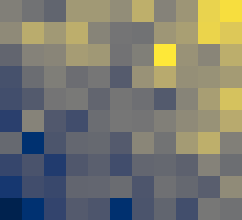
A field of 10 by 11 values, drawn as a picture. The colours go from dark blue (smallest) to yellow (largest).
The top right is the ninth with the highest average. The bottom left is the ninth with the lowest average. There is an overall slope up to the top right. Neither half mirrors the other. No regular stripes run through it.
